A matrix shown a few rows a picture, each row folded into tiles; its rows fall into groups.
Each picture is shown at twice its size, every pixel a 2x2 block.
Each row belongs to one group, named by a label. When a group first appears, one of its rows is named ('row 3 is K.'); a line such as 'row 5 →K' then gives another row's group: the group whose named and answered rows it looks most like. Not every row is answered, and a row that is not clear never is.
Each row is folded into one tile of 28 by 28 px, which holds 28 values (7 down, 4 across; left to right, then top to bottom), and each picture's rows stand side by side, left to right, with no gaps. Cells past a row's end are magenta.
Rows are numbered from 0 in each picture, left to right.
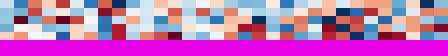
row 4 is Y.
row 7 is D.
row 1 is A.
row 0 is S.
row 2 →Y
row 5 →D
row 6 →D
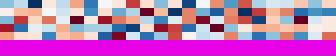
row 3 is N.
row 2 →D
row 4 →D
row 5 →Y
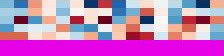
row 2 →S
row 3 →N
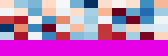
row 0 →A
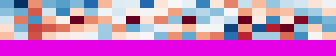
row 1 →N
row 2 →N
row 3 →Y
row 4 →A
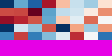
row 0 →A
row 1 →A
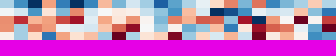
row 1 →N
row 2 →Y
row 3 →N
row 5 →N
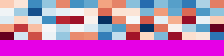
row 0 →Y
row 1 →A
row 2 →A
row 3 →N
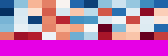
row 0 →S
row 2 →S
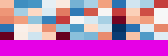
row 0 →D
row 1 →D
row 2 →A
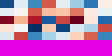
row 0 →A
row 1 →A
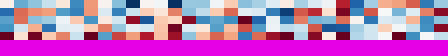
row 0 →S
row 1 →S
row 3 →Y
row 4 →Y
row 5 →S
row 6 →D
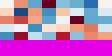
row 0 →A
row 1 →Y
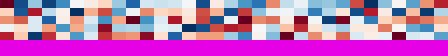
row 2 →S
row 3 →A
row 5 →Y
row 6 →D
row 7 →N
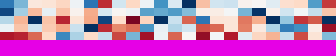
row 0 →S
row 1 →A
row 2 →Y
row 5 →A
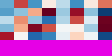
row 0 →D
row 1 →N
